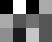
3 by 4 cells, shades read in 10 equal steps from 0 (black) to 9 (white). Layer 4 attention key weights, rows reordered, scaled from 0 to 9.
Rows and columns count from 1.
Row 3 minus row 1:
5 -8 7 -3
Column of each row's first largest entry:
2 1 3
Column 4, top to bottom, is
6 3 3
